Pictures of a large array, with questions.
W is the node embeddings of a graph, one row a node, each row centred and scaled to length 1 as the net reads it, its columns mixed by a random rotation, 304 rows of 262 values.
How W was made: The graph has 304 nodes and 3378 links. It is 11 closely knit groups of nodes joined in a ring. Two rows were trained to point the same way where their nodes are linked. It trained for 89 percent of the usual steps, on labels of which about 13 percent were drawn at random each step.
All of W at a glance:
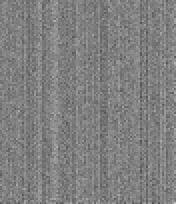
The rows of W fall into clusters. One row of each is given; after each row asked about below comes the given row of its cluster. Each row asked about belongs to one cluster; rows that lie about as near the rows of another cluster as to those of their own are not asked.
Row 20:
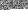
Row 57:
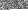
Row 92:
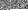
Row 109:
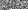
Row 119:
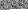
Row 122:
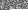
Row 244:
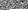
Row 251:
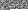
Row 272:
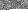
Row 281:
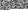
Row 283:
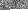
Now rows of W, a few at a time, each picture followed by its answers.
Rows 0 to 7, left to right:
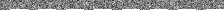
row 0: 92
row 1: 244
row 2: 57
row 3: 281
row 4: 283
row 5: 272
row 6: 281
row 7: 283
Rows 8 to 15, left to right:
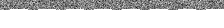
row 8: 20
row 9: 281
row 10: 20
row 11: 119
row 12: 244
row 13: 109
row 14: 109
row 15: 57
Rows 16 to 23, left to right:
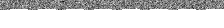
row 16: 283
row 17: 122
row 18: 251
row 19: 109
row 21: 119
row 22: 57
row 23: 92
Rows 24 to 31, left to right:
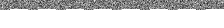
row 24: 57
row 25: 119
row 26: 251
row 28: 281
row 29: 92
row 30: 109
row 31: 272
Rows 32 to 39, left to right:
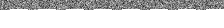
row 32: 122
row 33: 119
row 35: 281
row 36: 272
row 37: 283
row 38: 92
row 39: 20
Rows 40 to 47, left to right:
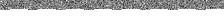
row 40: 20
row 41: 122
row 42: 244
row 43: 283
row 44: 272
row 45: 57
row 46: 119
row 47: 244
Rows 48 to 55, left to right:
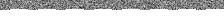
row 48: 92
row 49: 251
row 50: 244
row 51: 251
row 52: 272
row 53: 109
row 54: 20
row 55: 119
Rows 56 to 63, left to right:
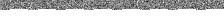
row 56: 244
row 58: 122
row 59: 20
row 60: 119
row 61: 251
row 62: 244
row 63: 272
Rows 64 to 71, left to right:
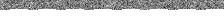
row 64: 251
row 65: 57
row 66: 20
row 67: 283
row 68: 272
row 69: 244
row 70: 283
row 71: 119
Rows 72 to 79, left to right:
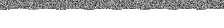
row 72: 244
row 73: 57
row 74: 92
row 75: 122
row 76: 20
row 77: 251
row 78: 20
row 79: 281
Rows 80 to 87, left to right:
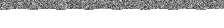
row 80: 57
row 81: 119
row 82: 281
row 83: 109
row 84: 20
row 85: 92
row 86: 92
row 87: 20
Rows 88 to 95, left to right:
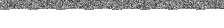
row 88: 20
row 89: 119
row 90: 244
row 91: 244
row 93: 283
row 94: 281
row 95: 281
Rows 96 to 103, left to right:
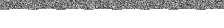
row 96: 20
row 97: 244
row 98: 283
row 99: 281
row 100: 122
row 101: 20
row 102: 119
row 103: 122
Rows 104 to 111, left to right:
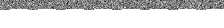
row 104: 122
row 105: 244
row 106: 272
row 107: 92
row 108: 281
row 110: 92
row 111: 57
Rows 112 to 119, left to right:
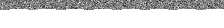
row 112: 122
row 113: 57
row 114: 251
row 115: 122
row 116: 119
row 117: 244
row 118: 281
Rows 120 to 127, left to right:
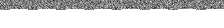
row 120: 20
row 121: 122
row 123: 92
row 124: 281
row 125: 109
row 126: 244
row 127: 251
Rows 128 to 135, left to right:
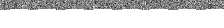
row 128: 283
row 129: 119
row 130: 272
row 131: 281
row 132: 119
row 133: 244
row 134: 92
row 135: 109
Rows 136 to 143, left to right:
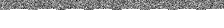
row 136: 57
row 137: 20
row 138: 109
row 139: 283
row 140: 122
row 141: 251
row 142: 272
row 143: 57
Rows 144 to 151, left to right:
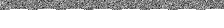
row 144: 281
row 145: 244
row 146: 119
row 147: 109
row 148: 251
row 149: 283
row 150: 272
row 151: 244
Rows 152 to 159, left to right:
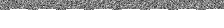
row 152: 92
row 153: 20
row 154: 272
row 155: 283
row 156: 251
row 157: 57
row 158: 92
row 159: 122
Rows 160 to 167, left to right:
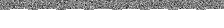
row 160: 20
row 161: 20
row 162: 109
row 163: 281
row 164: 57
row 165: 20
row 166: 20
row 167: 20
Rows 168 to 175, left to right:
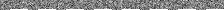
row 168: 251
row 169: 20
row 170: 57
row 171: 119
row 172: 281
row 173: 109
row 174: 109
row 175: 119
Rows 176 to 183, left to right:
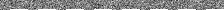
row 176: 272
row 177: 57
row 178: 244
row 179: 109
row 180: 20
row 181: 251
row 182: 92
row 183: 251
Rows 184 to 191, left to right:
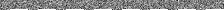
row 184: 57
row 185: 272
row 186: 244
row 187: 251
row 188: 272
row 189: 119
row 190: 92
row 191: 244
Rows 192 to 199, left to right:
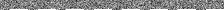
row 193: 251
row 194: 244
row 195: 20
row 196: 109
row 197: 272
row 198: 281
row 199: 92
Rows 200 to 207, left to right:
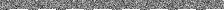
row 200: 122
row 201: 20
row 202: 272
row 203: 244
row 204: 20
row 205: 244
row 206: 283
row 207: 122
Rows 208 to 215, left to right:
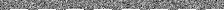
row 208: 119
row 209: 57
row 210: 244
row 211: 122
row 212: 281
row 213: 57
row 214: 109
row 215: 109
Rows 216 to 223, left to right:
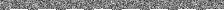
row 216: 281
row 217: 119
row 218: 272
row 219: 92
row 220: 272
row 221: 272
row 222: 122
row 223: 283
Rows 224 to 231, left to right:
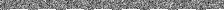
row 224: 283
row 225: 119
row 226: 272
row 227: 92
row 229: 122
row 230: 57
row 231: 251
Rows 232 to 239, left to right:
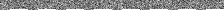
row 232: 244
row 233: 92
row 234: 119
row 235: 283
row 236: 281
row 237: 109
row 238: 244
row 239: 244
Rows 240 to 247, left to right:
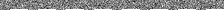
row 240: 283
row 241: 251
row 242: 244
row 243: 20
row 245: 283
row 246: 92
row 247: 109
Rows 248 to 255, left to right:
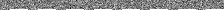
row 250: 109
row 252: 57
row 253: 122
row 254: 119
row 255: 244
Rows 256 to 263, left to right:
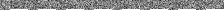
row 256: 281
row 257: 109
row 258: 109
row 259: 20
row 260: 109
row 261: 20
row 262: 109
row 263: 92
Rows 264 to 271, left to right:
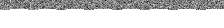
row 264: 244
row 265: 57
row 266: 109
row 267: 119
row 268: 251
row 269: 251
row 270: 122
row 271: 272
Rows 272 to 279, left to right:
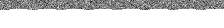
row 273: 244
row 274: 57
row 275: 251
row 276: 119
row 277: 251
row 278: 119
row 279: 20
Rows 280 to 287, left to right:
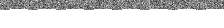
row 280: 20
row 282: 109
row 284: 92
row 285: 281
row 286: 244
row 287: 119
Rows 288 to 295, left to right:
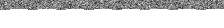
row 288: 119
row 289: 122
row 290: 109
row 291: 272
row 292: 251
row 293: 281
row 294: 109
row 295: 272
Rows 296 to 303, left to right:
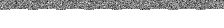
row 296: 57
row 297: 251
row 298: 244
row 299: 251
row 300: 119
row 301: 119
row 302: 119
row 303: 109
